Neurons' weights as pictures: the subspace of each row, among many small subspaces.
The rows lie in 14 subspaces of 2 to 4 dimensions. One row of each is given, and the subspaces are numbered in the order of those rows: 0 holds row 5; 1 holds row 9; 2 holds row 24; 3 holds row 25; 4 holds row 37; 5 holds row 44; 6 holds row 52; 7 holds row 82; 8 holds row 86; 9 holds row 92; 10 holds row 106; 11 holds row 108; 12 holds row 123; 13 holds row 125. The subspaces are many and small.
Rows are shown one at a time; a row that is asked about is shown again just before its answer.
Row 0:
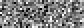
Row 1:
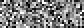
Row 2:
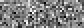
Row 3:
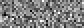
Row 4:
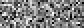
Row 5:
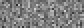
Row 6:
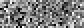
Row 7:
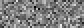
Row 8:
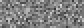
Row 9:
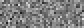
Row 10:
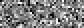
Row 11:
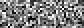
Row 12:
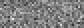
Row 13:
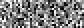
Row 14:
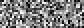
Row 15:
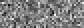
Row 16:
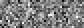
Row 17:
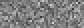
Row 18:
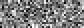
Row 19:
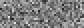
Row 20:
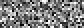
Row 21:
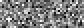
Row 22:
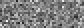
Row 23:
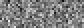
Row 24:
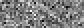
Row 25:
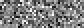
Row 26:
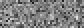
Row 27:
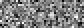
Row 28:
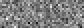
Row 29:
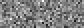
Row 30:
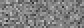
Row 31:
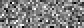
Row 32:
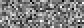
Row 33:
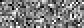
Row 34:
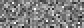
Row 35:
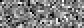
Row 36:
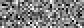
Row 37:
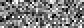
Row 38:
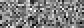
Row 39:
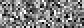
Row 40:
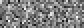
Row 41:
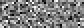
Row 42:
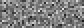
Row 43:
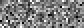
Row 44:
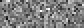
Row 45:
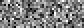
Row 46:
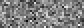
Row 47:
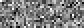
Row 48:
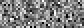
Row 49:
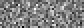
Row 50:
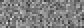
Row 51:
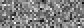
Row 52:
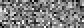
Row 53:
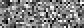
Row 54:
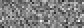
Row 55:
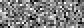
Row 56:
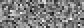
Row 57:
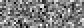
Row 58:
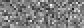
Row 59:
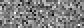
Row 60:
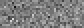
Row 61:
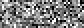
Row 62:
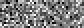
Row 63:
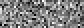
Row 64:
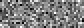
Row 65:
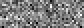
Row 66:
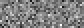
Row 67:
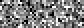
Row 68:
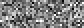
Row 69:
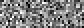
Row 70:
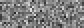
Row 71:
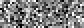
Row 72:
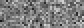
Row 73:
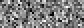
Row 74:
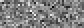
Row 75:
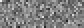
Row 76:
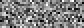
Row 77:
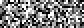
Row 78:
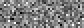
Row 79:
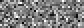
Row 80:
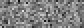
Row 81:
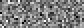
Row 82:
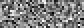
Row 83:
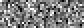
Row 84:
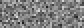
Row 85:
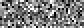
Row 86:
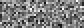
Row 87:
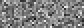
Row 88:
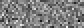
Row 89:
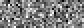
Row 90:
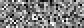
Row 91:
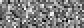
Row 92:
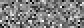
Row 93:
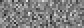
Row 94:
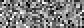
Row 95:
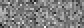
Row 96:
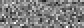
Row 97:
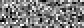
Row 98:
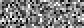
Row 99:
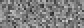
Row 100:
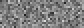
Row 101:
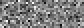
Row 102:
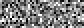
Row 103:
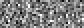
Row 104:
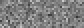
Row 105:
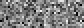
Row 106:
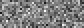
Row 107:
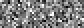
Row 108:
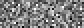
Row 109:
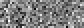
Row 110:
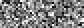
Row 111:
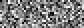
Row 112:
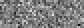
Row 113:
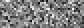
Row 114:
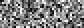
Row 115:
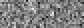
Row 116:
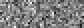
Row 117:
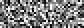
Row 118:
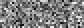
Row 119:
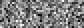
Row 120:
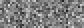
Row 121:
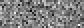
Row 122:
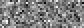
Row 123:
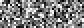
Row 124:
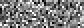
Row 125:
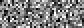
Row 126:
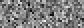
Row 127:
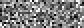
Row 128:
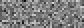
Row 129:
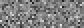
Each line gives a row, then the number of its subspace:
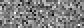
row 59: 3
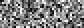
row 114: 12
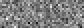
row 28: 4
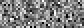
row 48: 13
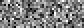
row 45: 12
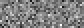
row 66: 9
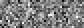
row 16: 9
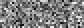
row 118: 0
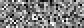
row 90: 13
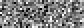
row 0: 10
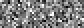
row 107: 9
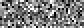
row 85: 4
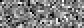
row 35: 2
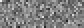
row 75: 5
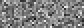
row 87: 6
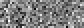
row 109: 11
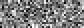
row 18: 10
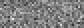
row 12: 11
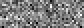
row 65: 4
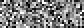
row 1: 1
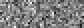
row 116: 4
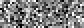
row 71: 0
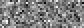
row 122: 10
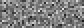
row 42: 6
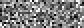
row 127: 8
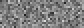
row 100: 10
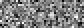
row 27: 8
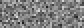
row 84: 8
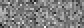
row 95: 6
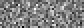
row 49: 11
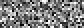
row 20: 0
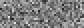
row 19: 0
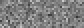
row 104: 9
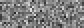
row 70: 8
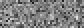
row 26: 2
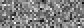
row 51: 12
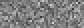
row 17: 5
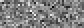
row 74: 2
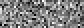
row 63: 3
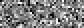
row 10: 2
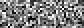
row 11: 6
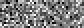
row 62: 2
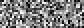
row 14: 1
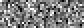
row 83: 4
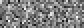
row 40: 7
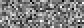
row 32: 12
